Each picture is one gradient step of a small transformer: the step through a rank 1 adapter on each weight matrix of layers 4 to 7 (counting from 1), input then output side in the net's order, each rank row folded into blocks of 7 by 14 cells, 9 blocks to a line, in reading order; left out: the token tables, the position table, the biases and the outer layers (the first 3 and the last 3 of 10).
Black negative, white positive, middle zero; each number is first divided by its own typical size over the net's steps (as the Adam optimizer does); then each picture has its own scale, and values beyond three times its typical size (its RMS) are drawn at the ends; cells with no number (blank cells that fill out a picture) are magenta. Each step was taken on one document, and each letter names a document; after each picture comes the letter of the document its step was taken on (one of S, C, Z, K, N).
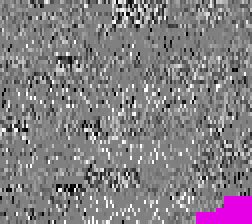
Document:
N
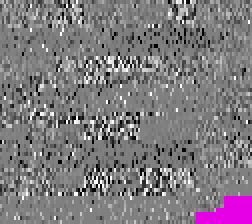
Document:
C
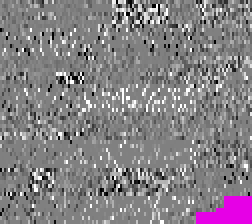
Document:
N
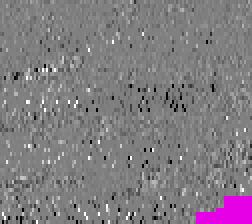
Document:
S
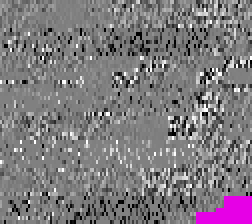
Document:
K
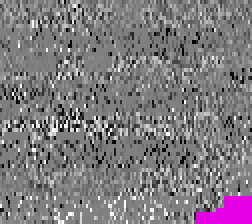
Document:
C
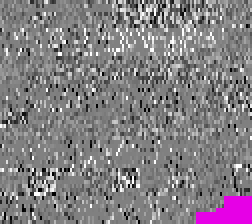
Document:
N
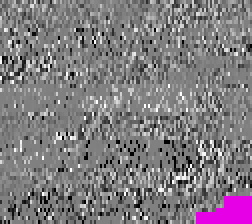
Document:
K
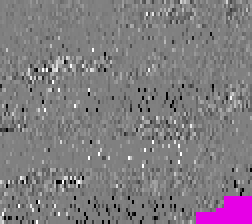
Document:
S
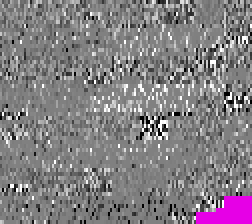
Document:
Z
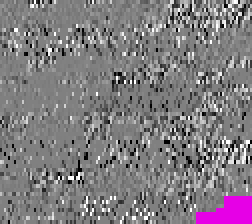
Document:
K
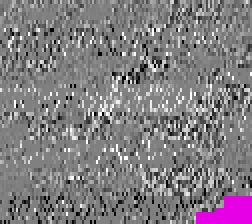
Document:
K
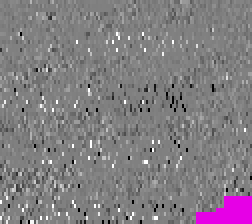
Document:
S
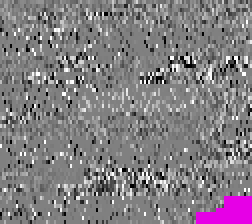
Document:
N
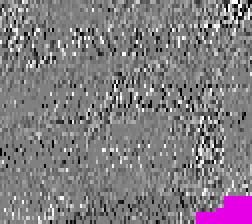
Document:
K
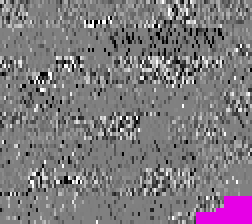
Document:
C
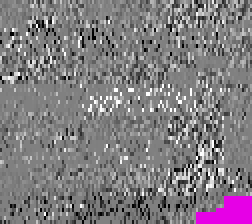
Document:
K
